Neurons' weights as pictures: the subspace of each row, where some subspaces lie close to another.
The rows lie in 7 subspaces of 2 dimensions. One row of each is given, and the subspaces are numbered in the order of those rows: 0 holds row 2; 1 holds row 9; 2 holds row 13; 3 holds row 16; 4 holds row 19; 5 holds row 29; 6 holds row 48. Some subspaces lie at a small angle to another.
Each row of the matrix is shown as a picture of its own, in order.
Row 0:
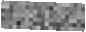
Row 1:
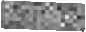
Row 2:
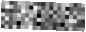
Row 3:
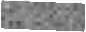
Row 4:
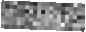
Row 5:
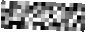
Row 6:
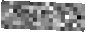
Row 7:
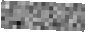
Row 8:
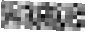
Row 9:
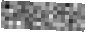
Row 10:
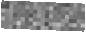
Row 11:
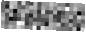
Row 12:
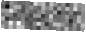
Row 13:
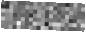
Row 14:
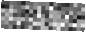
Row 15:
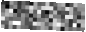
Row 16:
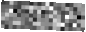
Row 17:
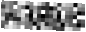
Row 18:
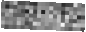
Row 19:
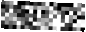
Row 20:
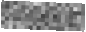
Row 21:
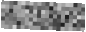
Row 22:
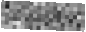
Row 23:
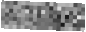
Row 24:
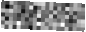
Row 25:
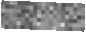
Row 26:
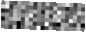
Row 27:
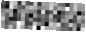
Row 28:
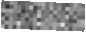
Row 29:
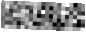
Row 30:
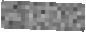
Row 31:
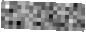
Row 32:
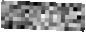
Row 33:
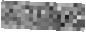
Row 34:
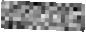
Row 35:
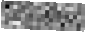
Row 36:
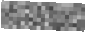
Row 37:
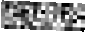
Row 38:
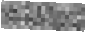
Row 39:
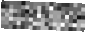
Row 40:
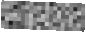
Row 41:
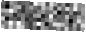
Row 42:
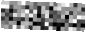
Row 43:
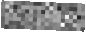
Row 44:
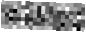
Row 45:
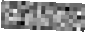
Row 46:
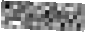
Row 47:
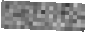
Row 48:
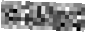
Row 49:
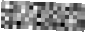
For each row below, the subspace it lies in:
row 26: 2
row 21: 4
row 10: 2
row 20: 0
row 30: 5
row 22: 4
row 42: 2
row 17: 5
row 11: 6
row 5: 4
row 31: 1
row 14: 2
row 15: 3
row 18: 1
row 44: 6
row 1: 3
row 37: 5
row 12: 1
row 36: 6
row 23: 4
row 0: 2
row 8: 5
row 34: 0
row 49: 0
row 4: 1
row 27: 6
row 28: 0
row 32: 0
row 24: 0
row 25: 0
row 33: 4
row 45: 6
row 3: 1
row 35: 3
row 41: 1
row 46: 3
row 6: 3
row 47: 5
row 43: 3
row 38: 6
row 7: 4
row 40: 5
